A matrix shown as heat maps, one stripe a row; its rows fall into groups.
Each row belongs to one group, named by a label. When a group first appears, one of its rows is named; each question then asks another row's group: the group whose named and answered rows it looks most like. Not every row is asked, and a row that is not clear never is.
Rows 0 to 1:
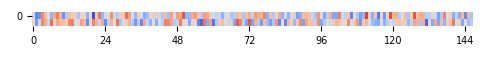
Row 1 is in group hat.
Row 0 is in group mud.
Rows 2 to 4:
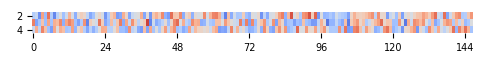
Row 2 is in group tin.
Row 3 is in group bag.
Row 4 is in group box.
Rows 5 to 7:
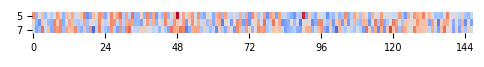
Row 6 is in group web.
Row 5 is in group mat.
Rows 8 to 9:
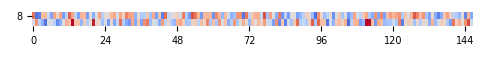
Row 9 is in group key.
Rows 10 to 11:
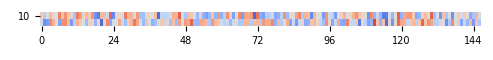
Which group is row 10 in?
hat
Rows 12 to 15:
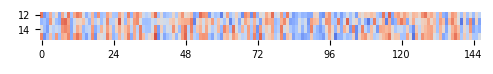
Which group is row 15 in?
bag
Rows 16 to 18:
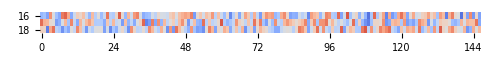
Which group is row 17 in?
box
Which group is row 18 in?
tin
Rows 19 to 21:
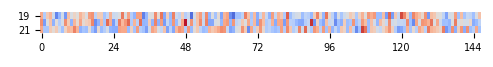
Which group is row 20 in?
mat
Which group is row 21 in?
tin
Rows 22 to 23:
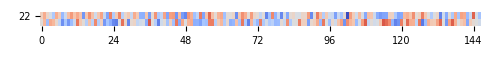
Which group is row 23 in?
tin
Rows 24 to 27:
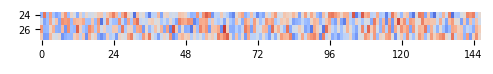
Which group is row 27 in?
tin
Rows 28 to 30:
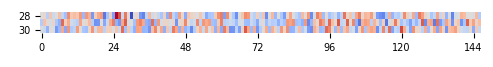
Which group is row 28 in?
hat
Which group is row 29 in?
box
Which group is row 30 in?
web
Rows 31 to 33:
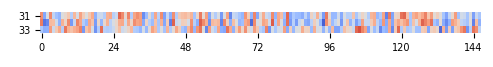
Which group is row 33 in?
hat
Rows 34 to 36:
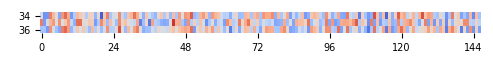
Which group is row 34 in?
mud
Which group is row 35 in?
hat
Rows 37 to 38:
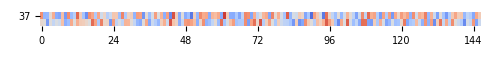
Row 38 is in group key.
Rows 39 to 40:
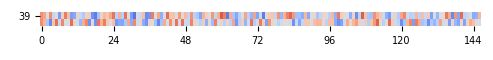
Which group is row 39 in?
box
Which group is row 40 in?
key
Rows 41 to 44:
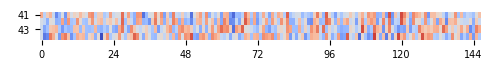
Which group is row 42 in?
web
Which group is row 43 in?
tin
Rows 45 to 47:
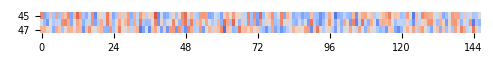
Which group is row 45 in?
bag
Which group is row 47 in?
hat
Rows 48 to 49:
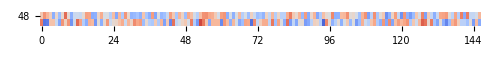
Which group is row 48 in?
box
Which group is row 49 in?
mud
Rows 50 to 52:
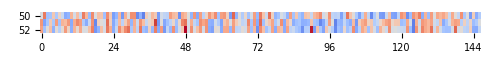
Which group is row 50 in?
key
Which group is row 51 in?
bag
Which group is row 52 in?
mat
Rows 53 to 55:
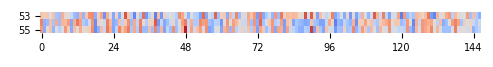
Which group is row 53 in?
box
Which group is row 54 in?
bag
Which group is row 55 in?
mat
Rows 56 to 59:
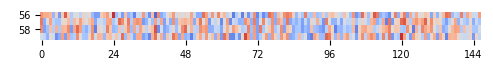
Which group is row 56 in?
box
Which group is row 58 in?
bag
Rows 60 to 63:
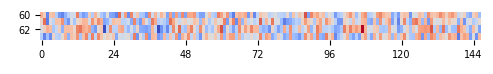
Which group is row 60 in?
tin
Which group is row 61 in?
key
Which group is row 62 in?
hat
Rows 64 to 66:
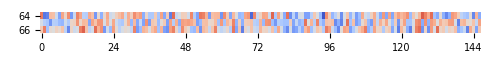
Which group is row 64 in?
mud
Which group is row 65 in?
key
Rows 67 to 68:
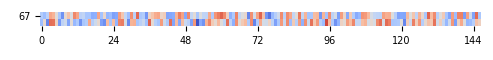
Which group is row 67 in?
tin
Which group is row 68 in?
tin
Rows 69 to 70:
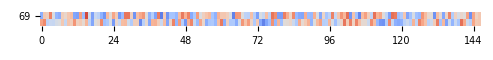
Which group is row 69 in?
box
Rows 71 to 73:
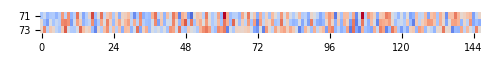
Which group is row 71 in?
web
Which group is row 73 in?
box
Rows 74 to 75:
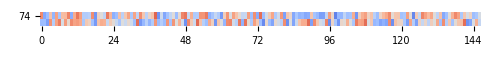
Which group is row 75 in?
hat
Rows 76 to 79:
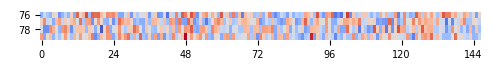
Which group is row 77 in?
hat
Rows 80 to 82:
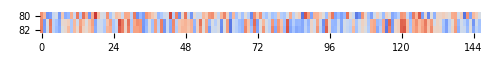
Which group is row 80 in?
key
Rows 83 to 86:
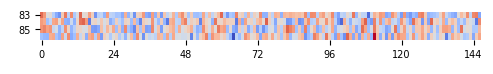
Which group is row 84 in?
key
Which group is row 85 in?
box
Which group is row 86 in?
mud
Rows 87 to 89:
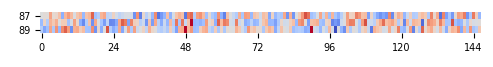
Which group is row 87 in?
hat
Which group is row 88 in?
tin
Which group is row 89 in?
bag
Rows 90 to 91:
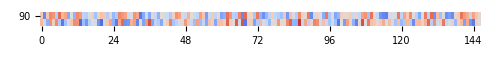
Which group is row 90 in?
hat
